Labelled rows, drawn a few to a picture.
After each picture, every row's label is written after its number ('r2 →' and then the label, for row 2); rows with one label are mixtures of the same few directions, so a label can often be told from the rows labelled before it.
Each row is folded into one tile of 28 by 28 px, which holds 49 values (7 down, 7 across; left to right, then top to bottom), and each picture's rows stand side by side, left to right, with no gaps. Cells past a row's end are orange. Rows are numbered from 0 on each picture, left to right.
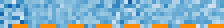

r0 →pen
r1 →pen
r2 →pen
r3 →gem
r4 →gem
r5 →gem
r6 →gem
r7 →gem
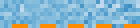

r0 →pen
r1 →gem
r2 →gem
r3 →gem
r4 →gem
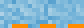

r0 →pen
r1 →pen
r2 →pen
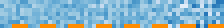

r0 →pen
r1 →pen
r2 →pen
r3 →pen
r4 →pen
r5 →gem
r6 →gem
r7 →pen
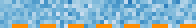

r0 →gem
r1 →gem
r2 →pen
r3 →pen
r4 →gem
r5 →gem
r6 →gem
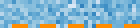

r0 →pen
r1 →pen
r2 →gem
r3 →pen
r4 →pen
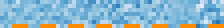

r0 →gem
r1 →gem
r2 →gem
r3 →gem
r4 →gem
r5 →gem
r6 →pen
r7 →gem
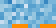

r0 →gem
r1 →gem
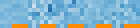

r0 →gem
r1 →pen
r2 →gem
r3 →pen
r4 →pen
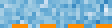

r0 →pen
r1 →gem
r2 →pen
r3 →pen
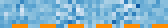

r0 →pen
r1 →gem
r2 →pen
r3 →pen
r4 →gem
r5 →gem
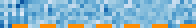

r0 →pen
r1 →pen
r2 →gem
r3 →pen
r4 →gem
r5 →gem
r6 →gem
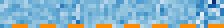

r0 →gem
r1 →pen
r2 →pen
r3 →pen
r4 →gem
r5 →pen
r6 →pen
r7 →gem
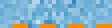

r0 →pen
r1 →gem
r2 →gem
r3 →gem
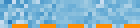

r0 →gem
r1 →gem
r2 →gem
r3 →gem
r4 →gem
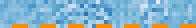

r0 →gem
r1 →gem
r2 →gem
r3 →pen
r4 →pen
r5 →gem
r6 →pen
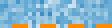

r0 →gem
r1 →pen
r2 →gem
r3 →pen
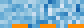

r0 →gem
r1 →pen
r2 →pen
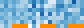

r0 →pen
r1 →pen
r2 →gem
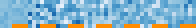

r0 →gem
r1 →pen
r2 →gem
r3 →pen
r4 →gem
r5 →gem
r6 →pen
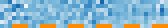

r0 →gem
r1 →pen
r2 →gem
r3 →gem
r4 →pen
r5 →pen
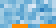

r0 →pen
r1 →gem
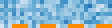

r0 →pen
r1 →pen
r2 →gem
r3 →gem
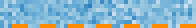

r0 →pen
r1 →pen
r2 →pen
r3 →gem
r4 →pen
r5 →gem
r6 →pen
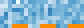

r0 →gem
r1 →pen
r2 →gem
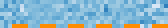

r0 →pen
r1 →gem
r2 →gem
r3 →pen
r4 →gem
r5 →gem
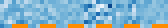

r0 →gem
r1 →pen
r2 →gem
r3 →gem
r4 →pen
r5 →gem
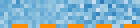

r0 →gem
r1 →pen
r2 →gem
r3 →gem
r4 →pen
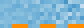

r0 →gem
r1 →gem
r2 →gem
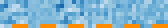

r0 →gem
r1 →gem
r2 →gem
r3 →pen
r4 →pen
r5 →gem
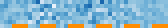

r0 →gem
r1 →gem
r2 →pen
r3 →gem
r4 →pen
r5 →pen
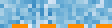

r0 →pen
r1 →pen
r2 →pen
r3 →gem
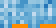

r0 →pen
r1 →pen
